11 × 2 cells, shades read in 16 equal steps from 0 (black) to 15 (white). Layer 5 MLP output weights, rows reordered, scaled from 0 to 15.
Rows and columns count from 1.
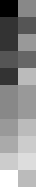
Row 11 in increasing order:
11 15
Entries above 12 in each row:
0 0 0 0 0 0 0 0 0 1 1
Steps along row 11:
down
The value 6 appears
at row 4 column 2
